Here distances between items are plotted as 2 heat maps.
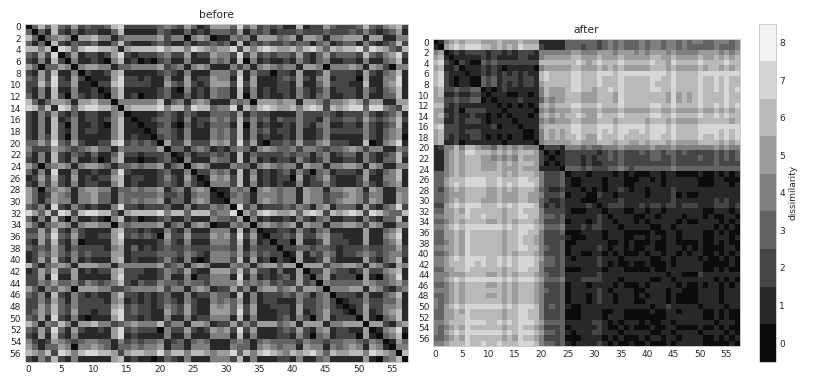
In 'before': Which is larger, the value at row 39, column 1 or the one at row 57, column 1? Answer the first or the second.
the first
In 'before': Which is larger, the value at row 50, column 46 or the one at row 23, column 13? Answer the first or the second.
the second
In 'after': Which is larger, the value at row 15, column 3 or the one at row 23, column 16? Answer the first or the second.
the second
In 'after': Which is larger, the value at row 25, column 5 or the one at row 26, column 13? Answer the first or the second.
the second
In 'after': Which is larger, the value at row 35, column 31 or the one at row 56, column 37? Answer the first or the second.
the first
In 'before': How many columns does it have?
58
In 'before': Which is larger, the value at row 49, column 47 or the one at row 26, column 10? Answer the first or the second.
the first
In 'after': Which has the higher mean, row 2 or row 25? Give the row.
2
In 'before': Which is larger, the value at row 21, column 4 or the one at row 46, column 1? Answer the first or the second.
the first
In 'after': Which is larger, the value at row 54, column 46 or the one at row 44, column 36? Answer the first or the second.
the second
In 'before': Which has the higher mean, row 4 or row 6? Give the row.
4
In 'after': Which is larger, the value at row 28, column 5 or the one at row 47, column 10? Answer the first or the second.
the second
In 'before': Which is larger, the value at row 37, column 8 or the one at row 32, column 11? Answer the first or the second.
the second
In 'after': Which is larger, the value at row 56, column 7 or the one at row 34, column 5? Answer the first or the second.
the first
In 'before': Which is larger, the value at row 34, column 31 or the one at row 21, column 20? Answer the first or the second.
the second
